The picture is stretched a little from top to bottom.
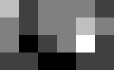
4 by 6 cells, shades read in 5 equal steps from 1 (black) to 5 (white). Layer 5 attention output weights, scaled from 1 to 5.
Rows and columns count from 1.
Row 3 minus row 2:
0 -1 -1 0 1 -1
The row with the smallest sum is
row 4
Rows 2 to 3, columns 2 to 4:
2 3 3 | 1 2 3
